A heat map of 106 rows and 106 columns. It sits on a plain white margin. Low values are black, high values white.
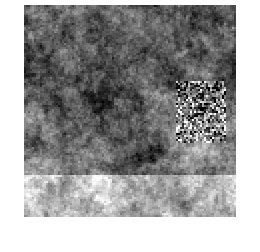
Grain: blotchy. Odd patch: rougher, in the middle right. Roughest part: middle right. Seam: horizontal, 80% of the way down, the bottom part higher.
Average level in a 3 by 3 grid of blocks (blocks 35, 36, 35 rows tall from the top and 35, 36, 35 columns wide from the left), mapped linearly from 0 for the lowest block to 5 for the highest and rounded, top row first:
000 / 002 / 545
